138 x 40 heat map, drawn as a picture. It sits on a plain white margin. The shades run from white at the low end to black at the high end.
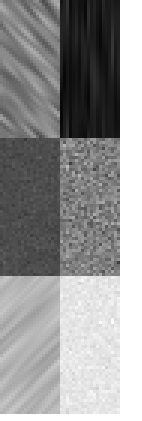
It is made of 3 by 2 panels. Panel 1,1: middling, slanting down to the right. Panel 1,2: very high, streaked downward, faint in contrast. Panel 2,1: high, fine-grained, faint in contrast. Panel 2,2: middling, fine-grained. Panel 3,1: low, slanting up to the right, faint in contrast. Panel 3,2: very low, fine-grained, faint in contrast.
